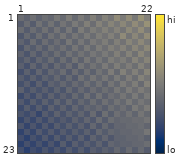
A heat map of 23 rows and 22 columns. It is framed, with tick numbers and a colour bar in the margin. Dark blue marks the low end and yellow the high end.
Odd patch: calmer, in the bottom right. Grain: checkered. Odd rows or columns: none. Slope: up to the top right. Calmest part: bottom right. Ninth with the highest average: top right.
